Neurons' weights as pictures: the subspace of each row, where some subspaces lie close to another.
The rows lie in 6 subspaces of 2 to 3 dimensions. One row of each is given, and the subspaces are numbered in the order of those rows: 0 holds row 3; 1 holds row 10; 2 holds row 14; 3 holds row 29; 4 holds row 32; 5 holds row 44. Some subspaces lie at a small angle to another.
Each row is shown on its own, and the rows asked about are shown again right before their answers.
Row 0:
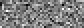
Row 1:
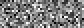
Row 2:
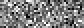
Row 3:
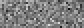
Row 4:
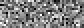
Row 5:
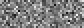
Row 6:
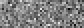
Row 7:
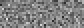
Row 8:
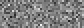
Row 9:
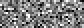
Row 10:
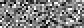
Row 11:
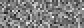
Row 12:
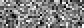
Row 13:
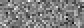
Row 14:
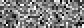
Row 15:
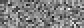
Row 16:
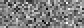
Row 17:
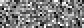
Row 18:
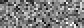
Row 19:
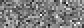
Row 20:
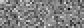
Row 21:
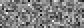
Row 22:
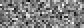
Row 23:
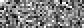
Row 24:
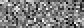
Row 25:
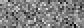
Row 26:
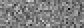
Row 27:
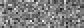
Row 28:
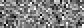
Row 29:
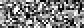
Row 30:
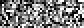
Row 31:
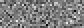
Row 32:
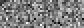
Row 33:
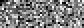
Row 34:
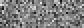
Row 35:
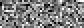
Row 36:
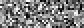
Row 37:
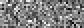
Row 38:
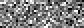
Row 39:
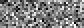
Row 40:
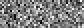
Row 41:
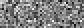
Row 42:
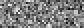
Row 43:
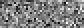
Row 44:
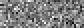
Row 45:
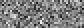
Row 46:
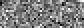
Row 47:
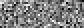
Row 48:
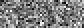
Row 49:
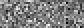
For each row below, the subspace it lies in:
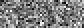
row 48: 2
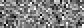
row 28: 2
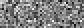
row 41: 5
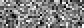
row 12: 2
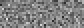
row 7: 4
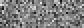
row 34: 5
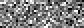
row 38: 1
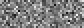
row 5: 5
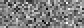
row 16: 1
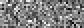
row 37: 5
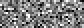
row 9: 3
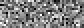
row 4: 5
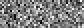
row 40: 2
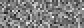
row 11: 2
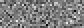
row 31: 1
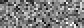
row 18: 1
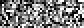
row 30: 5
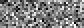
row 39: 1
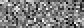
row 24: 1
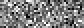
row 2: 1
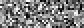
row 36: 3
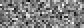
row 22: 3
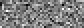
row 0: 3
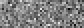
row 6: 5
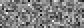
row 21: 5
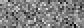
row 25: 1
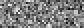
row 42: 3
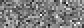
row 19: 2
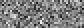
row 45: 2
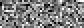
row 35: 3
